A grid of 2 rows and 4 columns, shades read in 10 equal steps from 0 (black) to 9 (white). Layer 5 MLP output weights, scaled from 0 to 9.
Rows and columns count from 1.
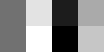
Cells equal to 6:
1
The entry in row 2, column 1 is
4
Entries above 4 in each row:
2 2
